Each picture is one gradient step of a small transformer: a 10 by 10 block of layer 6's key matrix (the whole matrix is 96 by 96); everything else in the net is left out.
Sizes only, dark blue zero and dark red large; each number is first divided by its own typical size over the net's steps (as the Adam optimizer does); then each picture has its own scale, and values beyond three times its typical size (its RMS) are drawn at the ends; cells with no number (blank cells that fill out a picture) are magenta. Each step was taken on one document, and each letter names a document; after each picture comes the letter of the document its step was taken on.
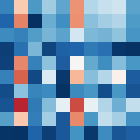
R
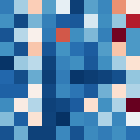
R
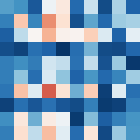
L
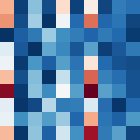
L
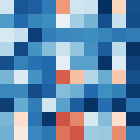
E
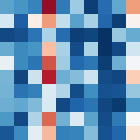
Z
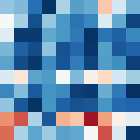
Z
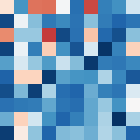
E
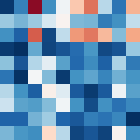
L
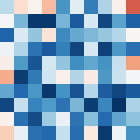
Z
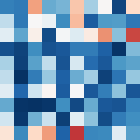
L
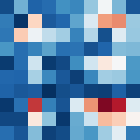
R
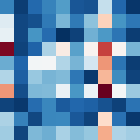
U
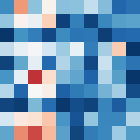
E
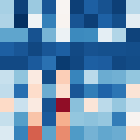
L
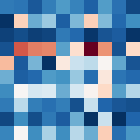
U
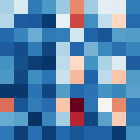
R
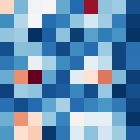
E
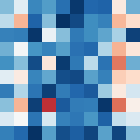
R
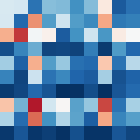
R
